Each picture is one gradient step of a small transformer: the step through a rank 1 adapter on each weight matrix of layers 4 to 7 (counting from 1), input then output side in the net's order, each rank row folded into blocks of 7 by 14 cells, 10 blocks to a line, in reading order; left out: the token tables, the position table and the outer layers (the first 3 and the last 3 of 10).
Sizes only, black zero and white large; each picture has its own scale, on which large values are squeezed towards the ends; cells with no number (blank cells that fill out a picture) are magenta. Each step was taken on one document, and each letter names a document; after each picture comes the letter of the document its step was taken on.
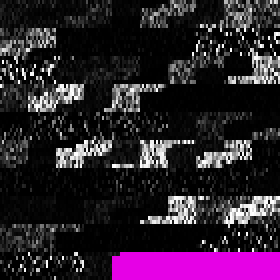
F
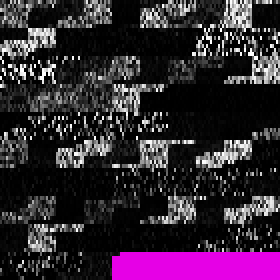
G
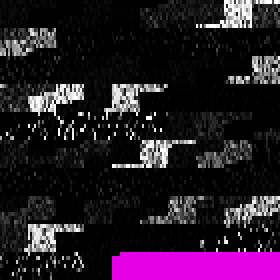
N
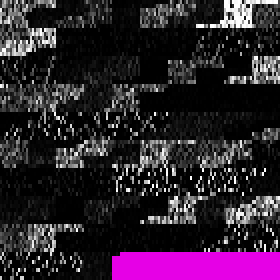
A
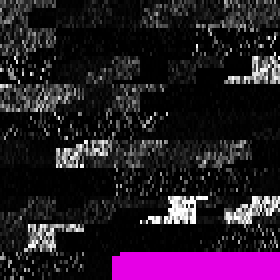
F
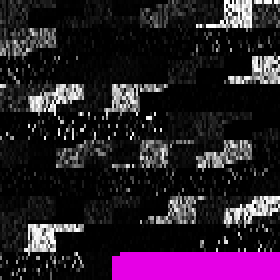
N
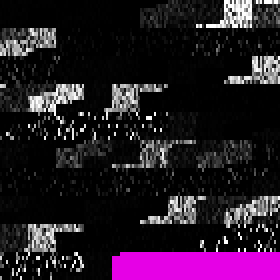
N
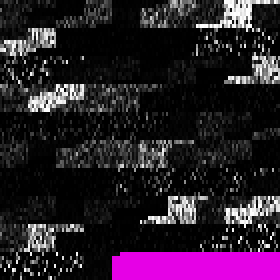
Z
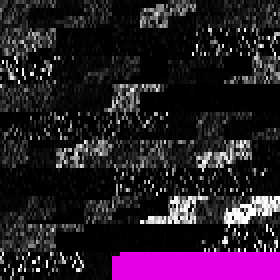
F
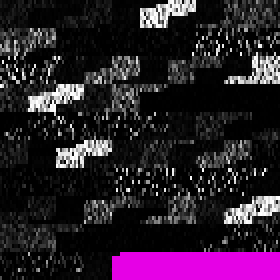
A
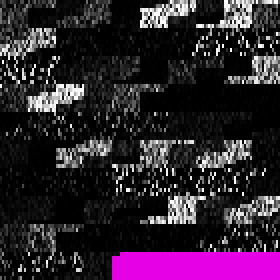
A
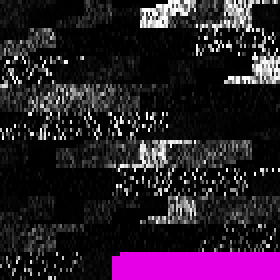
Z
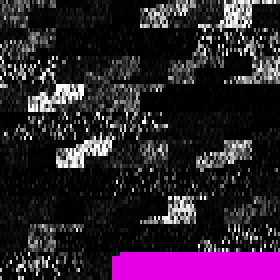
G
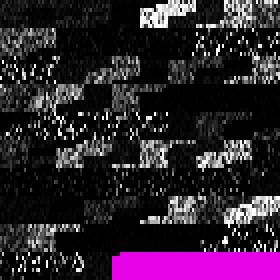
F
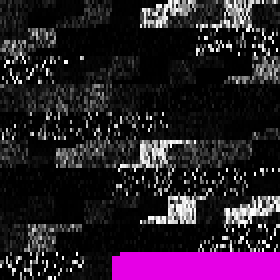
Z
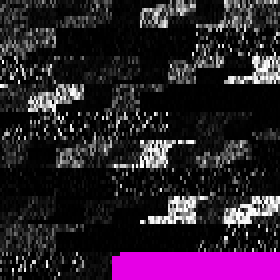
F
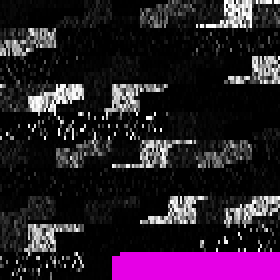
N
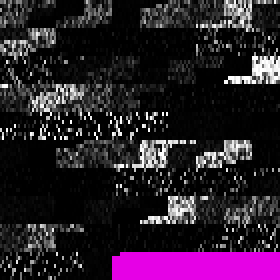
Z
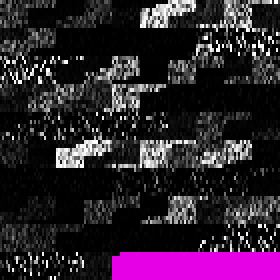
Z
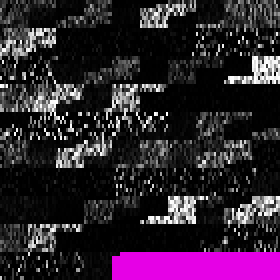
F
